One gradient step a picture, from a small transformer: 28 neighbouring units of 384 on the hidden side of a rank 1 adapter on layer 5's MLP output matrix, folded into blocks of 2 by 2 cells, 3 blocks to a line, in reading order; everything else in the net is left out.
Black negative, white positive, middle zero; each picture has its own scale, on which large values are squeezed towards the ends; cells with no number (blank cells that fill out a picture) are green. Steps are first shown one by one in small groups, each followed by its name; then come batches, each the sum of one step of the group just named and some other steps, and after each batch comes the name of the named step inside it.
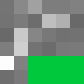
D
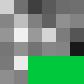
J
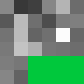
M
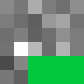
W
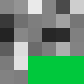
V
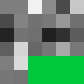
V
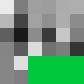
V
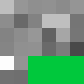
D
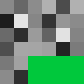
M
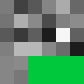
M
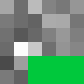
W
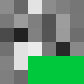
V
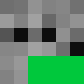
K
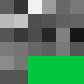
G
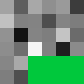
G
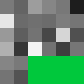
G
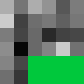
G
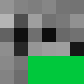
K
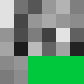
G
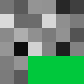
G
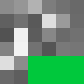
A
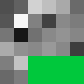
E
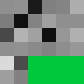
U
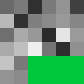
U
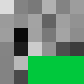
E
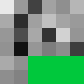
U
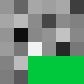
E
